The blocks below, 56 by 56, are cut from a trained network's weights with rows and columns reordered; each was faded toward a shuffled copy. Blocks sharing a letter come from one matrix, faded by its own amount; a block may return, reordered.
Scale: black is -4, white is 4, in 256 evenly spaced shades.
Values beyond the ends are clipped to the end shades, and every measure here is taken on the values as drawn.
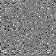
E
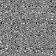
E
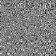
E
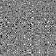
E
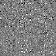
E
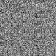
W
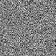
W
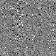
E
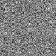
W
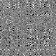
E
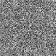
W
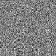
W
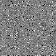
E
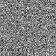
W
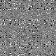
E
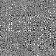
E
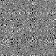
E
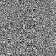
W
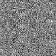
W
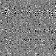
E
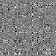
E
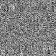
W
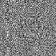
W
